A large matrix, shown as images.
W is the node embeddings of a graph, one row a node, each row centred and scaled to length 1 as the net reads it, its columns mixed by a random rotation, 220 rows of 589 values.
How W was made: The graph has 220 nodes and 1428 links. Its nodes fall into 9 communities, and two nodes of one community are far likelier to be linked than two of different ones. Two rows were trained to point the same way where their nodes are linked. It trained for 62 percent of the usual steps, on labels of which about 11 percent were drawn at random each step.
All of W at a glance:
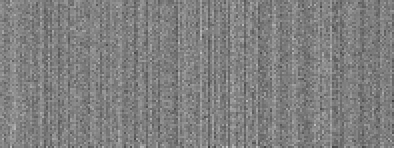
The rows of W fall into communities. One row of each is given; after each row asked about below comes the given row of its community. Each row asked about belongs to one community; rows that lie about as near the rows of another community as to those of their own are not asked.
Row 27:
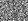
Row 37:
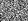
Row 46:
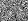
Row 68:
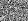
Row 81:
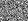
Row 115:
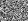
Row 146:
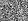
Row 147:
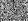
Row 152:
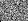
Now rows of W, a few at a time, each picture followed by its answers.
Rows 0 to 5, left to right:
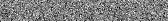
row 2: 68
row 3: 68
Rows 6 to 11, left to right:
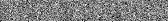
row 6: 152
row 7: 152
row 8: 27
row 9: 152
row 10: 147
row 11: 147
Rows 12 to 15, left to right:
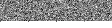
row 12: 81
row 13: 68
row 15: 81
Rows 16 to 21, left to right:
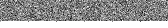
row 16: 27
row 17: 147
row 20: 81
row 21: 68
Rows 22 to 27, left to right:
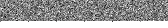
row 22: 115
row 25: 146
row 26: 152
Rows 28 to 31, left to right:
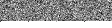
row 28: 68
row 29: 81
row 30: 115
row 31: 68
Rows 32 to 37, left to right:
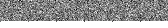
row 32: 37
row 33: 46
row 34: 146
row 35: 81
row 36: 37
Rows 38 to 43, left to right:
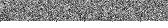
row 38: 147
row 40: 81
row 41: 46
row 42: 115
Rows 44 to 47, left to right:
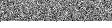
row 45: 46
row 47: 68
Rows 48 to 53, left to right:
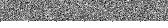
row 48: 146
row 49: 27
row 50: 46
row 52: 37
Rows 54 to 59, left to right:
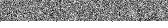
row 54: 27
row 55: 68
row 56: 81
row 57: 146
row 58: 27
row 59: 46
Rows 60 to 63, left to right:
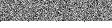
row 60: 81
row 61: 37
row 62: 68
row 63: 27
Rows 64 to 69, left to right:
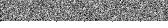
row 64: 146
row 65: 27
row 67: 146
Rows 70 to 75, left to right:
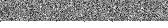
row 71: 81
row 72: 146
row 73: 27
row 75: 115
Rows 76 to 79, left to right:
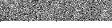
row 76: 152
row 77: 147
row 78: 46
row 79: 27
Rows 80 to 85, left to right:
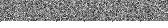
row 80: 37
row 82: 37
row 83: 81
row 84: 68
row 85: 37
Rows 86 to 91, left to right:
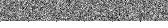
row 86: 115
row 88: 46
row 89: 81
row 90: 27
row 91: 152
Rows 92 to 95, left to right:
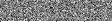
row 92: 152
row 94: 27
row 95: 115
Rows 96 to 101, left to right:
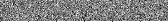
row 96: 27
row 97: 37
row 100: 152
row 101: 37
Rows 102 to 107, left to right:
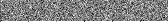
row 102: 152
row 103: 147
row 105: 146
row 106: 81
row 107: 146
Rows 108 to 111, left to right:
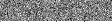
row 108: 27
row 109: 68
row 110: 27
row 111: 152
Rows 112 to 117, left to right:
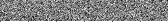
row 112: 68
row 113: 147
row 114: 68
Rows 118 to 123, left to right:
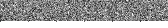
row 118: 152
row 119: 147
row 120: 81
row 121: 115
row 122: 81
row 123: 146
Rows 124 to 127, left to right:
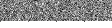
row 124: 81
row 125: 68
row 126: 27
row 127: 152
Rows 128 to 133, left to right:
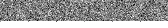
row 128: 27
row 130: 68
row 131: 115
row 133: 27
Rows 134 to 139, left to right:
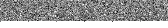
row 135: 152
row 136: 115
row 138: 46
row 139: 147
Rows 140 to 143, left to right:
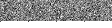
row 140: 115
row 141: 115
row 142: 46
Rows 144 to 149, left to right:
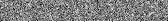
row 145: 146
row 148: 81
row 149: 146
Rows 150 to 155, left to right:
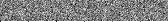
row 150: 27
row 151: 147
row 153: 115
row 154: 146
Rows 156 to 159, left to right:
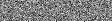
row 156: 37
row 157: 146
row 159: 68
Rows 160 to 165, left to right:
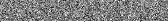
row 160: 46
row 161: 46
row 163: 147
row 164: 147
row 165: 152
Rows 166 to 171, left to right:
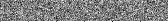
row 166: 115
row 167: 68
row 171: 81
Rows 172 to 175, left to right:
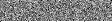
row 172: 37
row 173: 146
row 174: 27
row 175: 68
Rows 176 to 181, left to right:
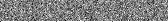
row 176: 152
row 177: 115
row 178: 146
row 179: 68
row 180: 27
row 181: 81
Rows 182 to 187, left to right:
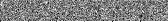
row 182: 146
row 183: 81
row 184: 152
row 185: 27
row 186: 115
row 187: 152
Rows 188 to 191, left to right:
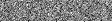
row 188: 115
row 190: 115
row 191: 115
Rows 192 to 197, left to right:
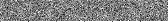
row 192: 27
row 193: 115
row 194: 146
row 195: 146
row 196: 27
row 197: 37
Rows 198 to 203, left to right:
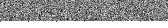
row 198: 37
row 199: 152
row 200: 152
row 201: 46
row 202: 68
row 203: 81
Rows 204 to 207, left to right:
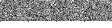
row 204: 27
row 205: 115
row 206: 152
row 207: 147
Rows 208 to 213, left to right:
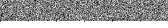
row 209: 68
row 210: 146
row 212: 46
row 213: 146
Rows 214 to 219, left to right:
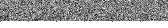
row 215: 46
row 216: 81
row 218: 152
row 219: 152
